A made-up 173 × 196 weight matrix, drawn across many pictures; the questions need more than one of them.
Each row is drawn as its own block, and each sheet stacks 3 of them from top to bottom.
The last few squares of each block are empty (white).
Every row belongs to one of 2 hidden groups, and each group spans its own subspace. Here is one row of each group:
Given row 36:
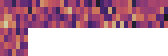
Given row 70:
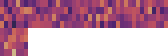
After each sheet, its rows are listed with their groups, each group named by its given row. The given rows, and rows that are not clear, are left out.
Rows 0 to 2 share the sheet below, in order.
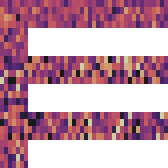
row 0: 36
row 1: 70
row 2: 36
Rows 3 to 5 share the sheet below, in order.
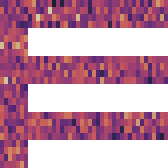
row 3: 70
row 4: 70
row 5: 70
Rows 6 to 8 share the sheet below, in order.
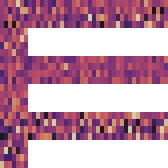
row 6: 70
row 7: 70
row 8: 36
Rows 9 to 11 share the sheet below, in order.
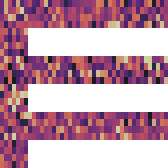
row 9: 70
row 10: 70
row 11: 70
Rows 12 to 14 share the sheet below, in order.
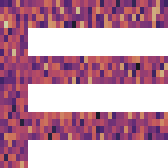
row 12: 36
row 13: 36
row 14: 70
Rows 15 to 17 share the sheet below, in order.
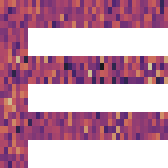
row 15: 36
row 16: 70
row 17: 36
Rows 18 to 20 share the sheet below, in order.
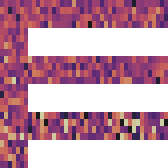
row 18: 36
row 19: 70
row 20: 36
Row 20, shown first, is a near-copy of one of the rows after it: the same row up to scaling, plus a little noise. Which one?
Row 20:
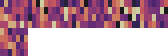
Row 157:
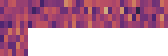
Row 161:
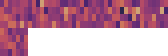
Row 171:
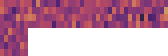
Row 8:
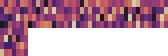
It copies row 161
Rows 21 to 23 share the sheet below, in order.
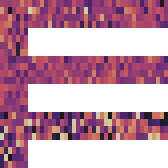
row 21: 36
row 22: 70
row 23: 70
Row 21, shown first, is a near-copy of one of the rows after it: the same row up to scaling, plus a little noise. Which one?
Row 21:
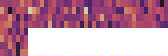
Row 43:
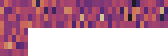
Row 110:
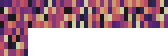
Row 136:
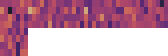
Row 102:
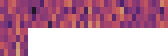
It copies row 136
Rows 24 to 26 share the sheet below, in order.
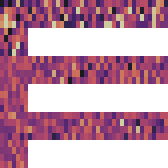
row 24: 36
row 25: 70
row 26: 36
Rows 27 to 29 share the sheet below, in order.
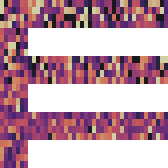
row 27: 36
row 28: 36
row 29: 70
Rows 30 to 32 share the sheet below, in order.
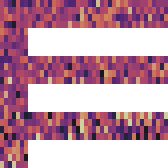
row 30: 70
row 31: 36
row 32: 70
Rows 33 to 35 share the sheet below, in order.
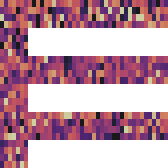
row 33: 70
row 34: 70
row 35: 70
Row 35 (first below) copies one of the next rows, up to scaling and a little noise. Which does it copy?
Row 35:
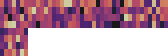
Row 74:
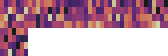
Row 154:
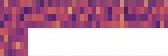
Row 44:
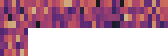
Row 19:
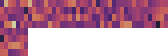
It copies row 44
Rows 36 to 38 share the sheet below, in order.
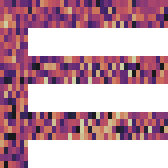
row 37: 36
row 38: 70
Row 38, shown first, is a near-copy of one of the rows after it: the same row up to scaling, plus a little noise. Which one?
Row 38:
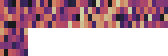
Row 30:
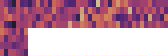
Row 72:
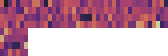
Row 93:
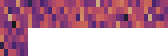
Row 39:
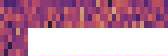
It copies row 30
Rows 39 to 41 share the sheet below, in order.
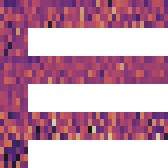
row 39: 70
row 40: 36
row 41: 70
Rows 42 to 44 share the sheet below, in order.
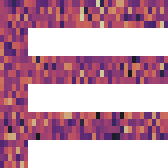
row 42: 70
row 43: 36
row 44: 70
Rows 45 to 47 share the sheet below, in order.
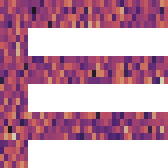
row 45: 36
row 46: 70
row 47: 70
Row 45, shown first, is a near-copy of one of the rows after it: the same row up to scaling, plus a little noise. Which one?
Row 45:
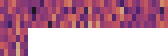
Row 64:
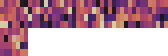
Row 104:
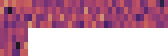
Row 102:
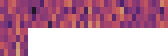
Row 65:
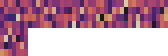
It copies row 102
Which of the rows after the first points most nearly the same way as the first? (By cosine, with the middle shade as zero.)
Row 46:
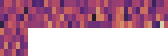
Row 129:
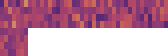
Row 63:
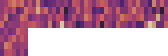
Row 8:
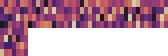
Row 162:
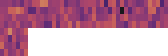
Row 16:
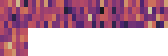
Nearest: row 8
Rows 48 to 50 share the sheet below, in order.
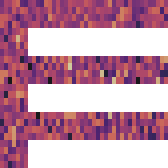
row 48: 36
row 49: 36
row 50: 70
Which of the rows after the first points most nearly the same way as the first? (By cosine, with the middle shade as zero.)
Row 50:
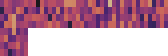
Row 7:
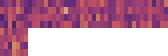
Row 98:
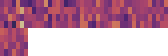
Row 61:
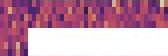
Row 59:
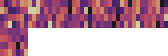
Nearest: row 61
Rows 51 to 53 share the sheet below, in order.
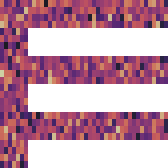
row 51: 70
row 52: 36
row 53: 36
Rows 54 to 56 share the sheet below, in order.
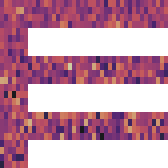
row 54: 70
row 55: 36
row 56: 70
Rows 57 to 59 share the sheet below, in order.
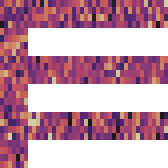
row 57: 70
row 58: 36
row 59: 36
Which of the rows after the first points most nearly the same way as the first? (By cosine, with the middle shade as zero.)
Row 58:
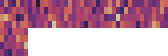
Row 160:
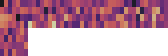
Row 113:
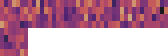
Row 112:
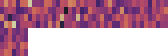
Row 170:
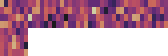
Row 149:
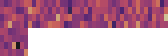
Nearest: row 160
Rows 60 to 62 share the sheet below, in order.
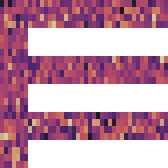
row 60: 36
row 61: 36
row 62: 36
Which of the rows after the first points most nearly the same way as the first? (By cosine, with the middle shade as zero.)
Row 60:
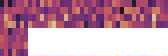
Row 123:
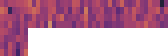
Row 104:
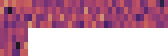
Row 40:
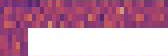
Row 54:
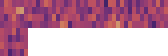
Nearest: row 40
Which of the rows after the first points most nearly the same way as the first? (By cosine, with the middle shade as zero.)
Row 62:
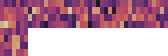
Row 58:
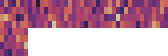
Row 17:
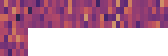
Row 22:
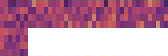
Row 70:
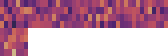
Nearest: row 17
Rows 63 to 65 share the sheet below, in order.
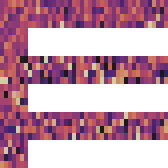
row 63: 70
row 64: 36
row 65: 36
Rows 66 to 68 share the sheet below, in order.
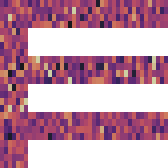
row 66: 70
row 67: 70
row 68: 36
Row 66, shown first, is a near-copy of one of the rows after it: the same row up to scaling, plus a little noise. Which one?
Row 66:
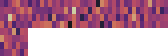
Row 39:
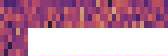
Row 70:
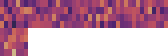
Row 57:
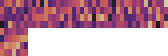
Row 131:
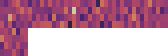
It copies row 131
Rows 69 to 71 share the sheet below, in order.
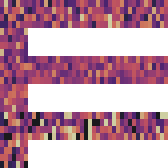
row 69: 70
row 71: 36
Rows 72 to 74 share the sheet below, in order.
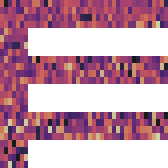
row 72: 70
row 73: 36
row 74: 70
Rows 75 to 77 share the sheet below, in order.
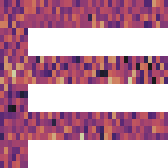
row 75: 70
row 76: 70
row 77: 36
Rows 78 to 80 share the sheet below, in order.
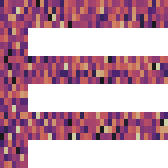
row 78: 70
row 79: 70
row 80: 36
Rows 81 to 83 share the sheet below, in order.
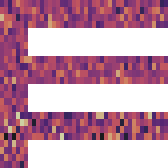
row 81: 36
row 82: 70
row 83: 70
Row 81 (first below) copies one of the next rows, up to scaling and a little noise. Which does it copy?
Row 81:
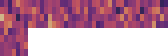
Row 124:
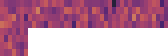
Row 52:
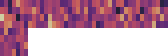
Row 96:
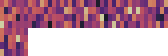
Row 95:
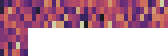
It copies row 52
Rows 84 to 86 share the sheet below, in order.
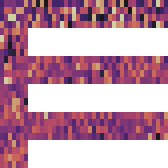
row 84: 70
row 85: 36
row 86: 70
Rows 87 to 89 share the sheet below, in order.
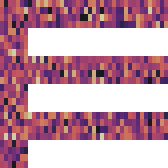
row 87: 70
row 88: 70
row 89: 70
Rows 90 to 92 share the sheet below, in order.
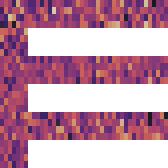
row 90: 70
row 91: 70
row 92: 70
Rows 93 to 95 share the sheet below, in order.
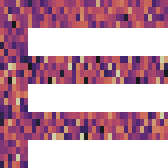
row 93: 70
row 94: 36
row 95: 36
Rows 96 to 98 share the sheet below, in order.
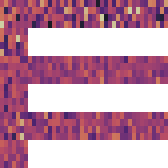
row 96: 36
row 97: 36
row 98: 70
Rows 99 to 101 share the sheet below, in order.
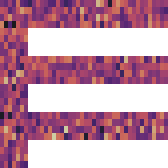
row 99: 70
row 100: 70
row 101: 36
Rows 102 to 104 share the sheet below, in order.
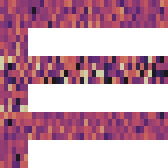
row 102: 36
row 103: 36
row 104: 36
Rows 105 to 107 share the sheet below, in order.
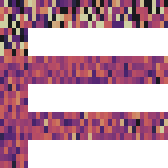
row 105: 70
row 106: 70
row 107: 36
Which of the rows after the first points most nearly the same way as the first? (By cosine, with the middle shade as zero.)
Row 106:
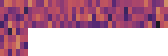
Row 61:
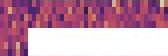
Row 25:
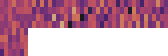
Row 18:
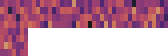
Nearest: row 18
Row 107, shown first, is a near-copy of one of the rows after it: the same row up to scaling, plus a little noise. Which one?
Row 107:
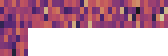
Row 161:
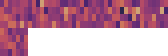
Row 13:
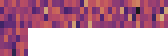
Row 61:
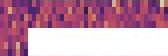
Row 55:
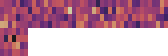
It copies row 13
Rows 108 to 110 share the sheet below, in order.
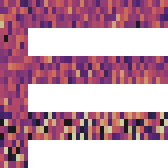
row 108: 36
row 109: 70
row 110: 36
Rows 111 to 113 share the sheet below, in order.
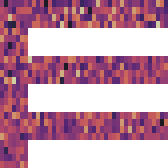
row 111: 70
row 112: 70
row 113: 36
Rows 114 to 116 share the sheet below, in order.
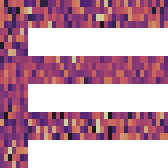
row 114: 70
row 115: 36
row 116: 70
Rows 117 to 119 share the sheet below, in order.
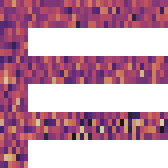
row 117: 36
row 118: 36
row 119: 36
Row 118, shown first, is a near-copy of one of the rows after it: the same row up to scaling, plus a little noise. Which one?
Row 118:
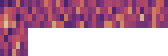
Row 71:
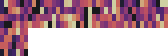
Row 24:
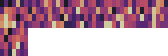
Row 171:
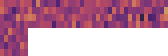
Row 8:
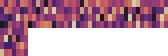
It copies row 24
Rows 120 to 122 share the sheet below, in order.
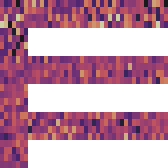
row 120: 70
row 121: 70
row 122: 36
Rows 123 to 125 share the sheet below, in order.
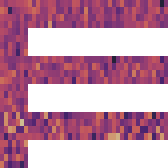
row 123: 36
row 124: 36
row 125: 70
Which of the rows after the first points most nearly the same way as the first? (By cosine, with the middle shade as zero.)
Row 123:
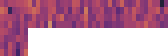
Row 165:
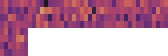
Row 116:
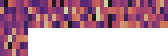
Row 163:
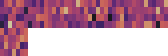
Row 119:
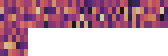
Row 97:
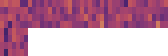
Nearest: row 119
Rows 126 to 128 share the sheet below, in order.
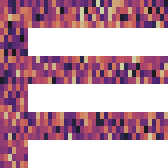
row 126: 70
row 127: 36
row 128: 70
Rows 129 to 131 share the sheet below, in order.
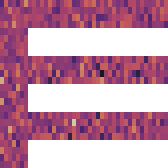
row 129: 70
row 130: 70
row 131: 70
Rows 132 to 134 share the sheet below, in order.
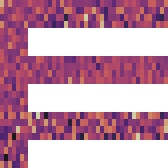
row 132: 36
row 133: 70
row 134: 36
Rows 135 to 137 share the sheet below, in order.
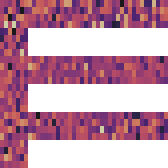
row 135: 70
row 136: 36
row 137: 36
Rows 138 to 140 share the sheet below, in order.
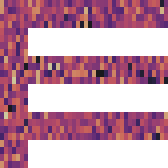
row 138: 36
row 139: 70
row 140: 70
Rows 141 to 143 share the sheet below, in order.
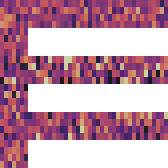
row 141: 36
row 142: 70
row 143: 70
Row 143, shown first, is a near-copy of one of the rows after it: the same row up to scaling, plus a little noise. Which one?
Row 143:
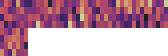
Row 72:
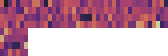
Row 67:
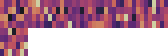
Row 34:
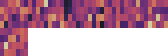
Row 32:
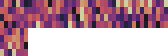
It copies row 32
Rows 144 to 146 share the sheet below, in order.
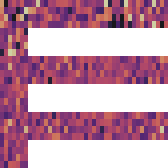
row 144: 70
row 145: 36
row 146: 36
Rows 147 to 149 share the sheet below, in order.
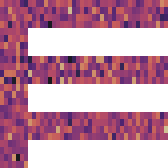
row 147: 36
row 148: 70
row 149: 36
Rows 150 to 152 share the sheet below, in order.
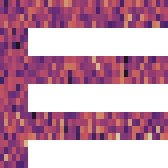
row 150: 70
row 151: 70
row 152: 70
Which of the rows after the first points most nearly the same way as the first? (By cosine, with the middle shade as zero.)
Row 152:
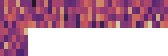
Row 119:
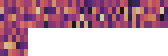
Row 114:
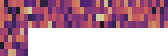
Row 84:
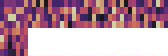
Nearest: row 114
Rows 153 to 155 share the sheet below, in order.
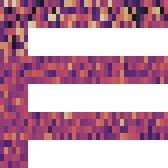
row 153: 36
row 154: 70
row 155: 70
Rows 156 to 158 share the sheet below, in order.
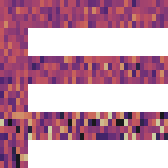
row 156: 36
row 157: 36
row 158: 36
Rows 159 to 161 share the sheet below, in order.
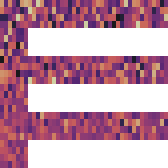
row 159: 36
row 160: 36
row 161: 36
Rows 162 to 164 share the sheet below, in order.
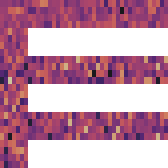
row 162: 70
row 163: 70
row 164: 36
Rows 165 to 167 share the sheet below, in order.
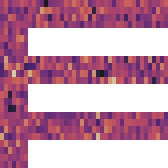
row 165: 70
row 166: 70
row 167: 70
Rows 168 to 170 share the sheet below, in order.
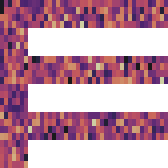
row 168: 36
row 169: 70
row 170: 36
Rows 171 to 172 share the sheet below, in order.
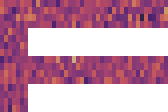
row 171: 36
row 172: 36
